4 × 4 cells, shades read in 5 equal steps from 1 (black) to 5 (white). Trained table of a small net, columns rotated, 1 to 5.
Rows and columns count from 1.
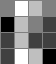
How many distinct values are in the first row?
3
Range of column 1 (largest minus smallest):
2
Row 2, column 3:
3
